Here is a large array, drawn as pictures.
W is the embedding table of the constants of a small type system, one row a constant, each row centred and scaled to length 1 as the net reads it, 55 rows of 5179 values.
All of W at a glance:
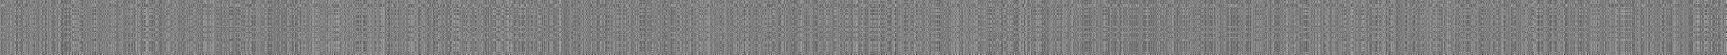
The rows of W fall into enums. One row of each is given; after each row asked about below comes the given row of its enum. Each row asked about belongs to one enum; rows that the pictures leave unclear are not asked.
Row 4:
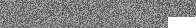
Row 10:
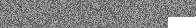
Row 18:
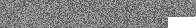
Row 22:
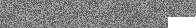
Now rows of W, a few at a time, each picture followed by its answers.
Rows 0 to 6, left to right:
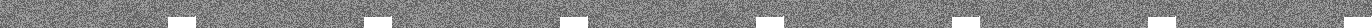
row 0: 22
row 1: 18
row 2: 18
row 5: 4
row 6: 4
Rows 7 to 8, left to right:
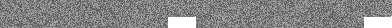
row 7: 10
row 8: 22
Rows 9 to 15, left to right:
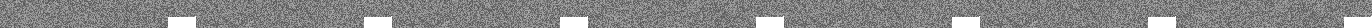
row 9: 18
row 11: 10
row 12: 22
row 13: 10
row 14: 10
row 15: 22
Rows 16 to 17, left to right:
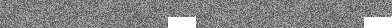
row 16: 22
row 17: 22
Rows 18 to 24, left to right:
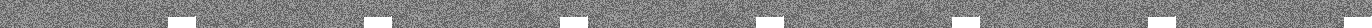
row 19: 10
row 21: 22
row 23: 18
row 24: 18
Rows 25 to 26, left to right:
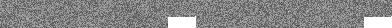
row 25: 22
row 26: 4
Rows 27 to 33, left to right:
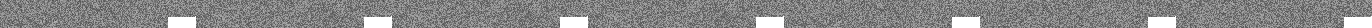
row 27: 10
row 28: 22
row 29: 22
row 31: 10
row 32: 4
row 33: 18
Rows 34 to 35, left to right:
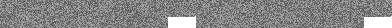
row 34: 22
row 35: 18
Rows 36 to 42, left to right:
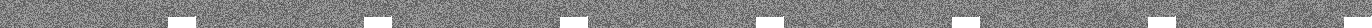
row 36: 18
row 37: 4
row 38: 18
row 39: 10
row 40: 10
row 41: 22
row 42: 22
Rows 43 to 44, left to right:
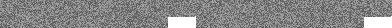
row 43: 22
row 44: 18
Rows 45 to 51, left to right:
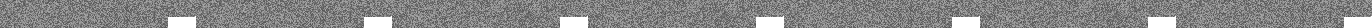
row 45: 18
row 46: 18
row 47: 22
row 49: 18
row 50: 22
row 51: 18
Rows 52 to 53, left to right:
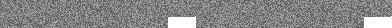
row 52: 10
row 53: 18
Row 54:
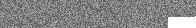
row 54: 10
